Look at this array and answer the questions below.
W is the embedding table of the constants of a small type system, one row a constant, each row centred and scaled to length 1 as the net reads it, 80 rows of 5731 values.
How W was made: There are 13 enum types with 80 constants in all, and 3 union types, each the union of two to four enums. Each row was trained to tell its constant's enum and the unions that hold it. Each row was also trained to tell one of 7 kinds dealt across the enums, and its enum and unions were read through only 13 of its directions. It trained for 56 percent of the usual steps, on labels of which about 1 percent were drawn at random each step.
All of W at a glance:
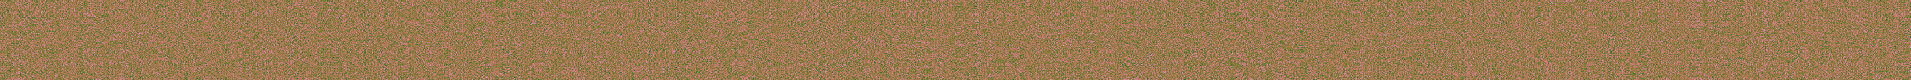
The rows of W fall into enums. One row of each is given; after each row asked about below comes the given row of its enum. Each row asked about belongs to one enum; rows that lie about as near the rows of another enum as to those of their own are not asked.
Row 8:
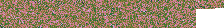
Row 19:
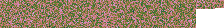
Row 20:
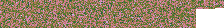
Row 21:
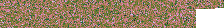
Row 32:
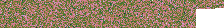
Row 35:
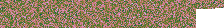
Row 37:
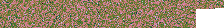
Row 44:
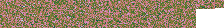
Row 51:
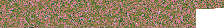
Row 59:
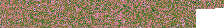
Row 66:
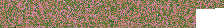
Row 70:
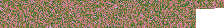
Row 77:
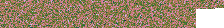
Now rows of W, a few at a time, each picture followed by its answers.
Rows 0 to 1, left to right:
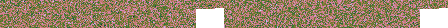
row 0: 8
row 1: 19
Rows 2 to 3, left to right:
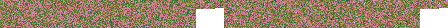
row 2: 66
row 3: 70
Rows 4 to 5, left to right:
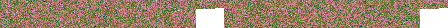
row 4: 35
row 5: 19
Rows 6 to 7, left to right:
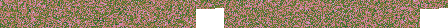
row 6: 77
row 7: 70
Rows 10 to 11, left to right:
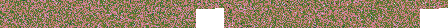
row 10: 70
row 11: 59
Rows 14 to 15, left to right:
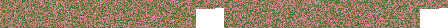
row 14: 20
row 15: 70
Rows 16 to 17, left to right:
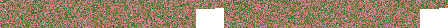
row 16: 70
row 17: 35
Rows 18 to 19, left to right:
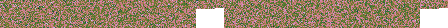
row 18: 51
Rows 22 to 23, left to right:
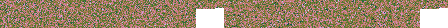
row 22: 77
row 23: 21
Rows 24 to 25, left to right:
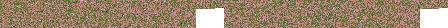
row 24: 35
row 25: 51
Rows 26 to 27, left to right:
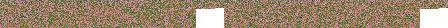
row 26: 44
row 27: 20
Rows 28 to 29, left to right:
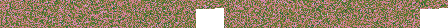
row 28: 59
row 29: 77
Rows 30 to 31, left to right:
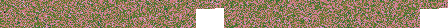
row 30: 8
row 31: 19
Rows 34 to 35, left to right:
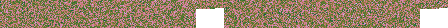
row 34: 35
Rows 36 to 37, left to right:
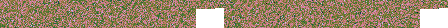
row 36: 77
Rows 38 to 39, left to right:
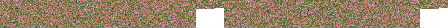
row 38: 32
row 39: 51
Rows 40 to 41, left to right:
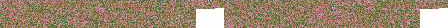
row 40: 70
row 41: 59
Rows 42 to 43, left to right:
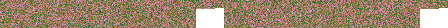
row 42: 66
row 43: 66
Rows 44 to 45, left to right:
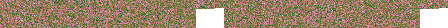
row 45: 19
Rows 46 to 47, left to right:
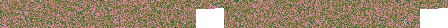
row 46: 59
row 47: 66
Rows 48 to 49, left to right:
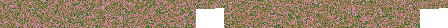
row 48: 37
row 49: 8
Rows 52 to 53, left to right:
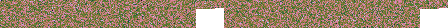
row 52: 8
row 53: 20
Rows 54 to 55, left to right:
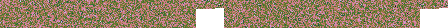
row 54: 37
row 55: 19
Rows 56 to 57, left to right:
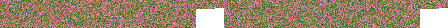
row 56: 37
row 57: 8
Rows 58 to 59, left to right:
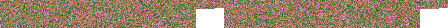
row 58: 19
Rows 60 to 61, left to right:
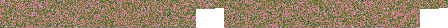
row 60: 66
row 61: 51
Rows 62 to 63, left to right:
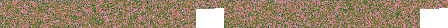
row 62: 8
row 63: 70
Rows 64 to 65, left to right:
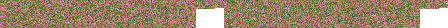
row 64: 21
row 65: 20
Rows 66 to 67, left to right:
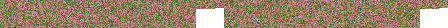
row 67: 19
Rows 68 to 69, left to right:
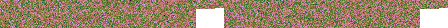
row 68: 32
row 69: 35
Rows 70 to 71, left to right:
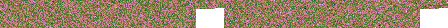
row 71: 32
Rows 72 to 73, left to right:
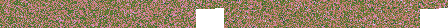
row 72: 35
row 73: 8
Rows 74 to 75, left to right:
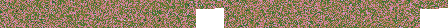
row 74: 44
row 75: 66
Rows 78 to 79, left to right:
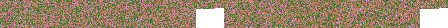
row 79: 51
